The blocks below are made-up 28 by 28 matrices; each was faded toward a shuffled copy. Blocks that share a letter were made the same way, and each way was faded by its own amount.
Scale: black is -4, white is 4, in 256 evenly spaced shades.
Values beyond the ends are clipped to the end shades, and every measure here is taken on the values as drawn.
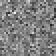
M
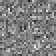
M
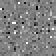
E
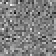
M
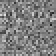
M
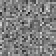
M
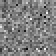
M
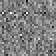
M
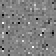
E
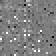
E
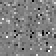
E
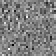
M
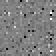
E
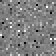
E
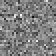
M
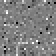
E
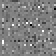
E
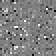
E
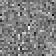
M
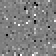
E
